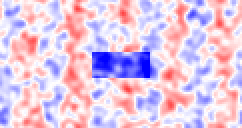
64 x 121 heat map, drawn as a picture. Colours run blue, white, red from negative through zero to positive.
An odd patch, lower than its surroundings, sits in the centre. There is no overall slope. The ninth with the lowest average is the centre. Stripes running up and down repeat 5 times from left to right.
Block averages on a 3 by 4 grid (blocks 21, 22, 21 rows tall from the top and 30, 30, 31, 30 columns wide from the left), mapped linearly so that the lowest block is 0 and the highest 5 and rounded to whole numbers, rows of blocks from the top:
3 5 4 4
3 1 0 3
3 4 5 3
